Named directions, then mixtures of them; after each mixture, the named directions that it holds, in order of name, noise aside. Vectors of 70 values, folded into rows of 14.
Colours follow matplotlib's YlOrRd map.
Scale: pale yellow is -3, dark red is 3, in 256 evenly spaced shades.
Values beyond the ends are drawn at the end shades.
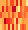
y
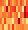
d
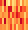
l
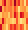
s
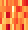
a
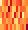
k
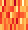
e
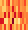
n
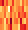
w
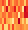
d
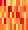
l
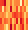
l, s, w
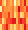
s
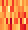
w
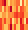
l, s, w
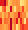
e, l, w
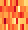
l, s, y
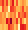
w, y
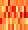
d, n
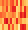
d, w, y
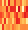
d, e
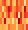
d, k, l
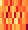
k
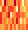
e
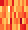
w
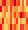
s, w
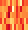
a, l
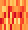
l, n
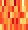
e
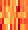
a, y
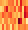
d, k, s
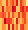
y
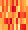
w, y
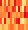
d, e
